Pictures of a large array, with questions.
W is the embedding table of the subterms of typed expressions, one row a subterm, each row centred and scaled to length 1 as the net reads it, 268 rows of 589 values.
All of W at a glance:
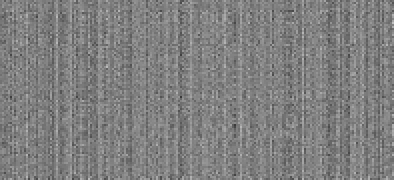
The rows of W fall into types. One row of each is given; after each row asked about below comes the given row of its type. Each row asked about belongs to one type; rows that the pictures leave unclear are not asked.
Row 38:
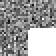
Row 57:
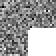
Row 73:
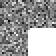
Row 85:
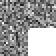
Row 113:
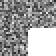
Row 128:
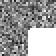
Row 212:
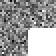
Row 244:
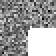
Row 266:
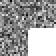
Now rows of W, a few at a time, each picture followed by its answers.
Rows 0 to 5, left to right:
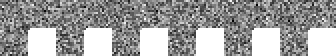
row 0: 244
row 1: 57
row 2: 113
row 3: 212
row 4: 128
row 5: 128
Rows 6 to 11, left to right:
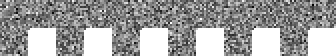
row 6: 57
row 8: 244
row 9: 73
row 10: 57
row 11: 128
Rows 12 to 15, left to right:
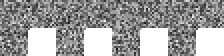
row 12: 212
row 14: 73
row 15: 212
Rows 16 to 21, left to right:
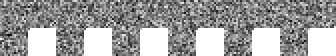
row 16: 266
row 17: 212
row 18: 85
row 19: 244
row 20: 244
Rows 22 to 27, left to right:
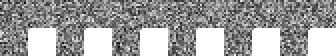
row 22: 113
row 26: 212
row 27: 212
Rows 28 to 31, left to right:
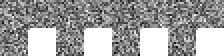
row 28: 73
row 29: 113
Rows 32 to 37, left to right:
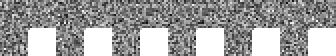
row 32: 113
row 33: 113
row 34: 85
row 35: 85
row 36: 212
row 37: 73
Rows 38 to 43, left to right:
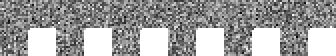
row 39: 73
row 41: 212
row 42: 244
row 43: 113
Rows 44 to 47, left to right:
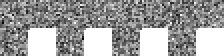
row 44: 38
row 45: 38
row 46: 38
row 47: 113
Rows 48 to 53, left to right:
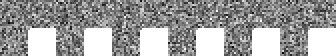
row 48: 266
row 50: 113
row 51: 73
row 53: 85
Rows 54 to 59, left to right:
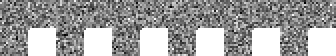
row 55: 266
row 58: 73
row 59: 73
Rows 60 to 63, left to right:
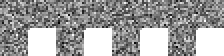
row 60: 73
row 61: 38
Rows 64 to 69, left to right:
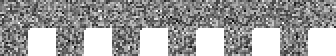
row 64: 212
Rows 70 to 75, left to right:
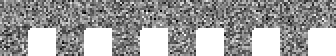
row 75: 128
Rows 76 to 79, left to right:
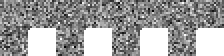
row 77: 128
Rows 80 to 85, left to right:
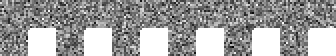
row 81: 128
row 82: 113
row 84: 244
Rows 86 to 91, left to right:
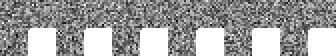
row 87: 38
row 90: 73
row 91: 244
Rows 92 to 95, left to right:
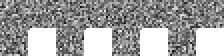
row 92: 57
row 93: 38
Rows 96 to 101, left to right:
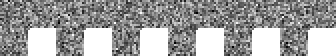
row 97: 38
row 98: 212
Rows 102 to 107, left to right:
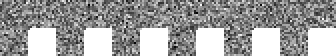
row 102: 128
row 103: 128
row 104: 113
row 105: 244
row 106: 57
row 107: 85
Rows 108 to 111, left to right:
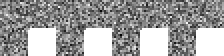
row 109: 244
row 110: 266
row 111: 212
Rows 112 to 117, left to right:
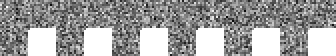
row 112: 38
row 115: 128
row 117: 85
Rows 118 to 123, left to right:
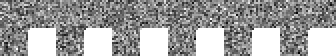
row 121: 212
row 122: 38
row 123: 57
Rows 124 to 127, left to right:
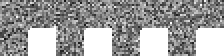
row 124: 266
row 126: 244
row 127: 57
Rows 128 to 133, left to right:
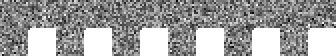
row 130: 128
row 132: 244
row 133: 85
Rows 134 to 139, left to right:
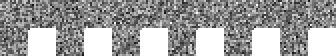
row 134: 38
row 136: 57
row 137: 212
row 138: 57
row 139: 113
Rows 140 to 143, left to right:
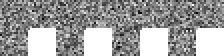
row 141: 128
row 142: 244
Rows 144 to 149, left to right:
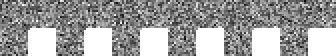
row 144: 128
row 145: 128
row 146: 113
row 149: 73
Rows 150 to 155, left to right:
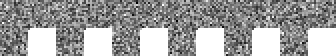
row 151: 38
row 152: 73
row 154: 128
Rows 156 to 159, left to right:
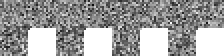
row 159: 128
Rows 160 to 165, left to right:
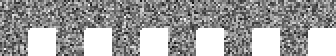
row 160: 113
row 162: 113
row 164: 113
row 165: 212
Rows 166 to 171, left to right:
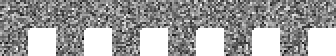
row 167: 212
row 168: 73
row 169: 244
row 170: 128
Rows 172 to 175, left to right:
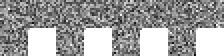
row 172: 73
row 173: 85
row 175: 73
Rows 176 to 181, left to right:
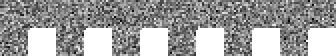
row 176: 73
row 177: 244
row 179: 244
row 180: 57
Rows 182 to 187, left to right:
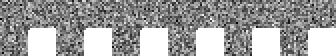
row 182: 244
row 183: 244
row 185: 128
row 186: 85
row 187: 38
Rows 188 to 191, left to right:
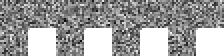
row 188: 85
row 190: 73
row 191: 73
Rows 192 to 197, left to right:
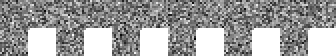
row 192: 113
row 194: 212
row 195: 212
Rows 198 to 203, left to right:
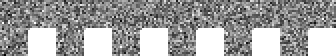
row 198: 212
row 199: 85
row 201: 85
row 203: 73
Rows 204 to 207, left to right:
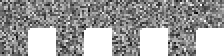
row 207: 266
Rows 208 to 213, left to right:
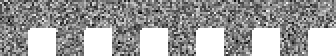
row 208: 128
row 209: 266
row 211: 113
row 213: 212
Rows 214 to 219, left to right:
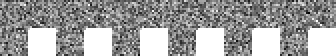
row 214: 266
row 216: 73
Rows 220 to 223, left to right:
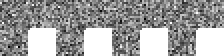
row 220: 128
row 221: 244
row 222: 38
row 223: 212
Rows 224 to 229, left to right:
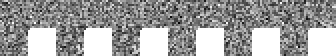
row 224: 244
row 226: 244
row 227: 266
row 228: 113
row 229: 85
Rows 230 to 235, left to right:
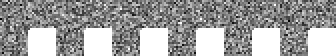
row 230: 244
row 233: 73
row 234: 266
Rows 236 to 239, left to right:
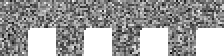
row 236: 212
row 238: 244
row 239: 85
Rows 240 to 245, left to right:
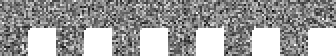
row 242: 85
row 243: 38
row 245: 85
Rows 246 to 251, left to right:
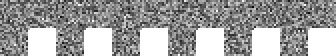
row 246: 85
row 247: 128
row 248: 113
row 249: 212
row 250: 57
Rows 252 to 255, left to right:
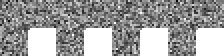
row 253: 73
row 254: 212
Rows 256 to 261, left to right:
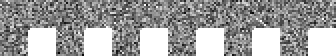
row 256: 244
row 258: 212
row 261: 73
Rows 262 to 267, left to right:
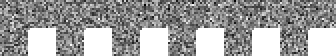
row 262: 73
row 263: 85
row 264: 128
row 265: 128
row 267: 266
